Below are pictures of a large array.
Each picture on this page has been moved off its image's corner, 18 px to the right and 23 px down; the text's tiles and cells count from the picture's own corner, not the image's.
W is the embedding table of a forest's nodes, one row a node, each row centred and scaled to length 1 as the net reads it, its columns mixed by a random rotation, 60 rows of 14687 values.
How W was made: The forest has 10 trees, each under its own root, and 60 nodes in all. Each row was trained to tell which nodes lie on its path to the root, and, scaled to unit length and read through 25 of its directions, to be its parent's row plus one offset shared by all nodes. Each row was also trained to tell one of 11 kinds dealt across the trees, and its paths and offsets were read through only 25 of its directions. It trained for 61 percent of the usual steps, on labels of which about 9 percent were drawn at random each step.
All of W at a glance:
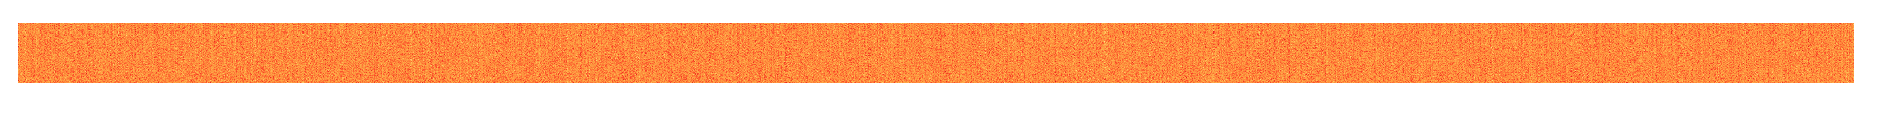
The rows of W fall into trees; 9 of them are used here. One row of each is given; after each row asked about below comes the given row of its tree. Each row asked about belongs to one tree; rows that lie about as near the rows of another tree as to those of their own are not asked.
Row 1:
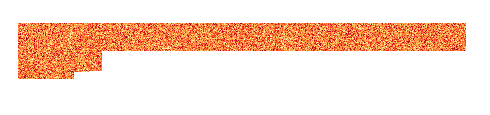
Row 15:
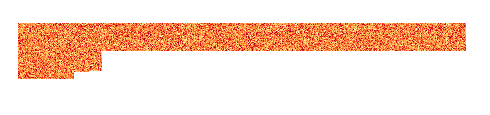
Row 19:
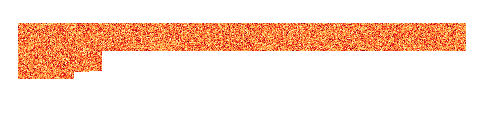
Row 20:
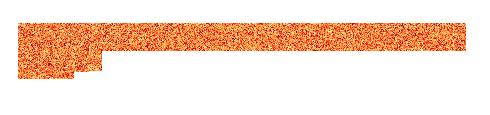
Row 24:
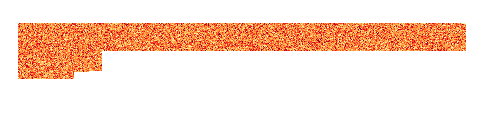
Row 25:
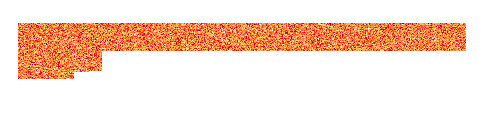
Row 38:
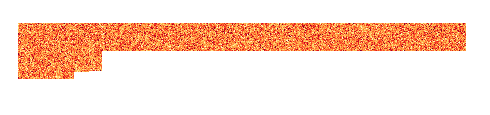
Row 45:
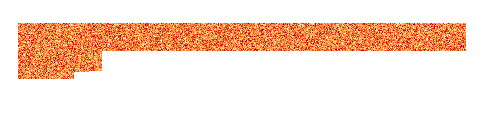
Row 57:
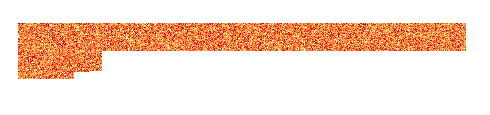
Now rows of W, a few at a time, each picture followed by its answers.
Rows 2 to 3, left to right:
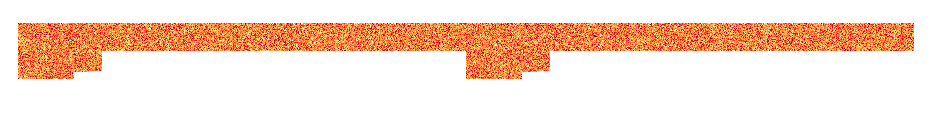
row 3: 15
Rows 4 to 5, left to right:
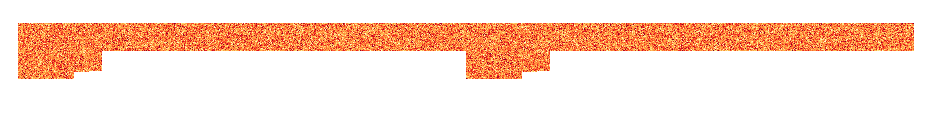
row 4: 19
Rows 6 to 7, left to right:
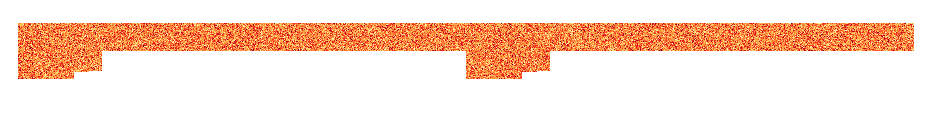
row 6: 25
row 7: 19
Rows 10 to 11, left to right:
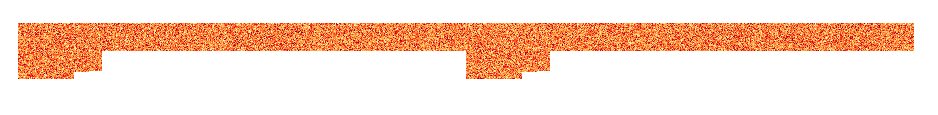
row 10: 57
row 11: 25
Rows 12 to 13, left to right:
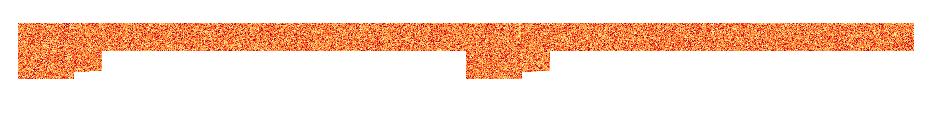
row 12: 38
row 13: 45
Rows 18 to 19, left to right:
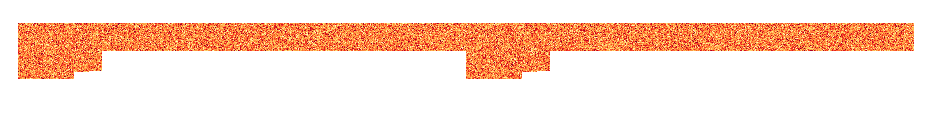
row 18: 57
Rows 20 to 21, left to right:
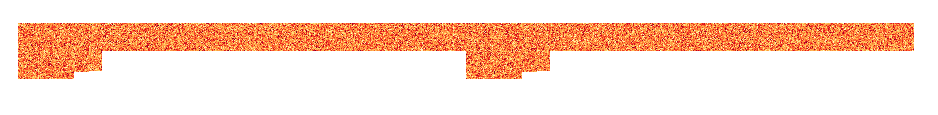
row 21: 57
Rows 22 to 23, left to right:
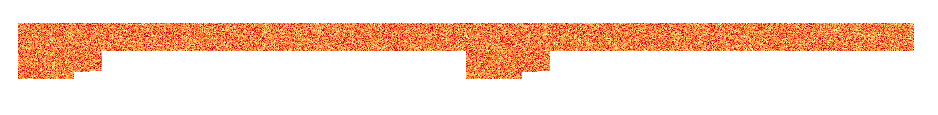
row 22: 15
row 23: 57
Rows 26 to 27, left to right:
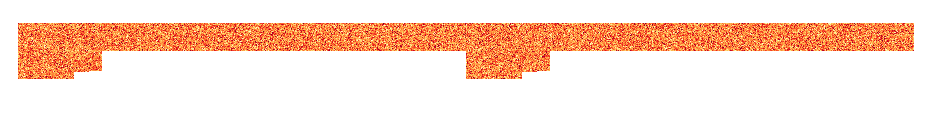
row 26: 57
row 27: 38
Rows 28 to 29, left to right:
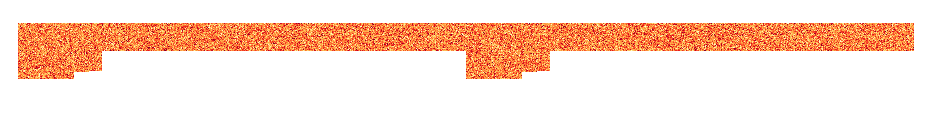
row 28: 20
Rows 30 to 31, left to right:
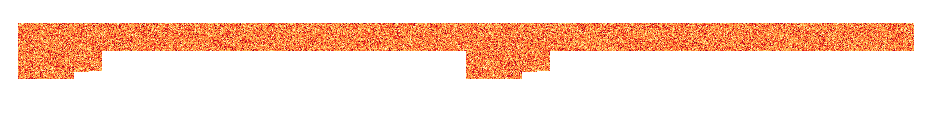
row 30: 25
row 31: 19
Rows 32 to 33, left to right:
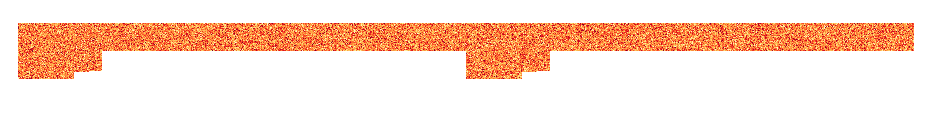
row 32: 24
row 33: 38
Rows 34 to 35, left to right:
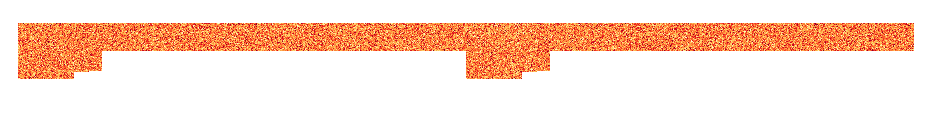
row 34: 19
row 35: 1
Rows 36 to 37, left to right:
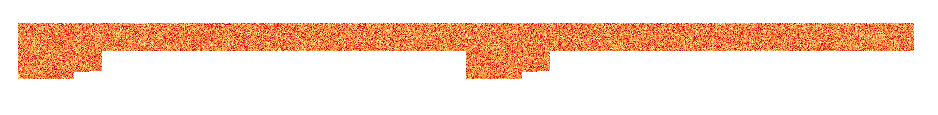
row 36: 57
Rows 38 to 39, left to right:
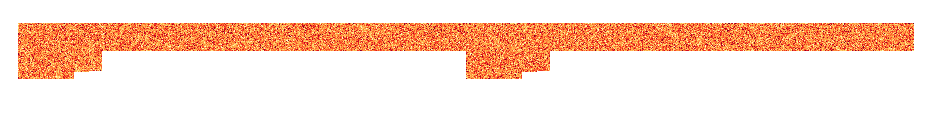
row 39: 57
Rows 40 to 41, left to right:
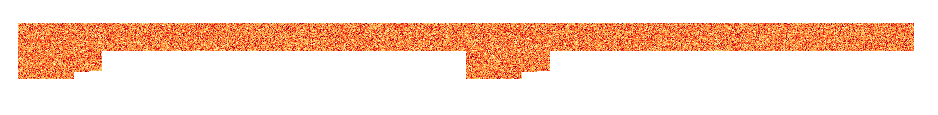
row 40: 15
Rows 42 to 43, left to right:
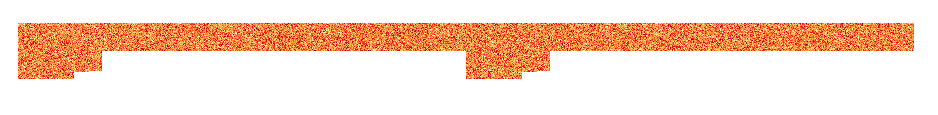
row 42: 20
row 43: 25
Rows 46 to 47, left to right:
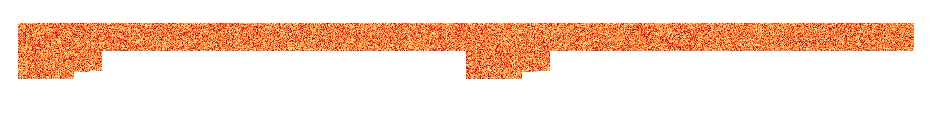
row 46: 15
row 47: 25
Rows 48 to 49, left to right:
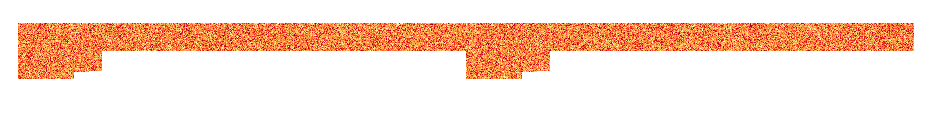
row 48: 45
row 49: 38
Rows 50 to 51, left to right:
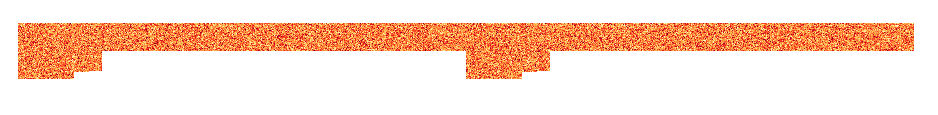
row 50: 20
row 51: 24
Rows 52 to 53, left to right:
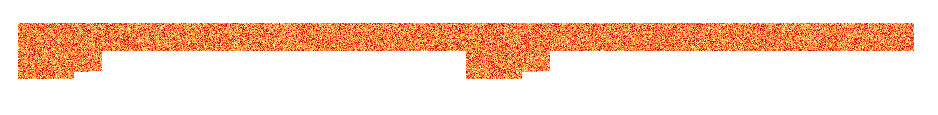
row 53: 45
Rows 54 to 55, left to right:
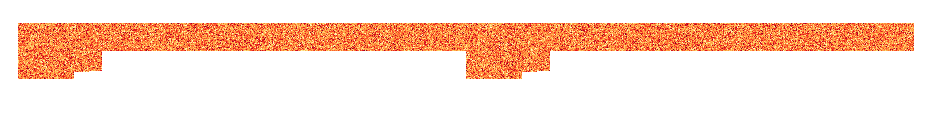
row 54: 19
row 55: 19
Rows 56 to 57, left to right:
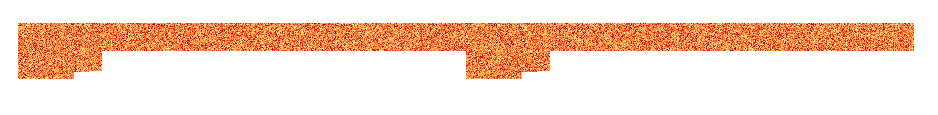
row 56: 1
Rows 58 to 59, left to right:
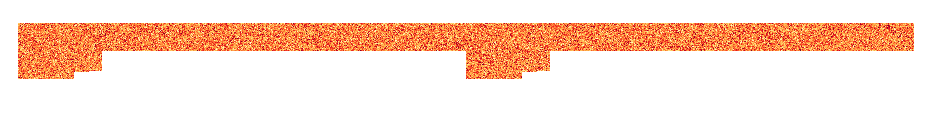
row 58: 45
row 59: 25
